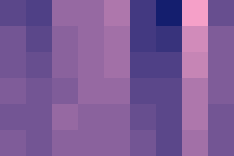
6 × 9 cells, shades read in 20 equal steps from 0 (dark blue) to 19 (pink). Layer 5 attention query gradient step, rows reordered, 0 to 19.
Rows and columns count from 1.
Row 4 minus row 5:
1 0 -2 1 1 -1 0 0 1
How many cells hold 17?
0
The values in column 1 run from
6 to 9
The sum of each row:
76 79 82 82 81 81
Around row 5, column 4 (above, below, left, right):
11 10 11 10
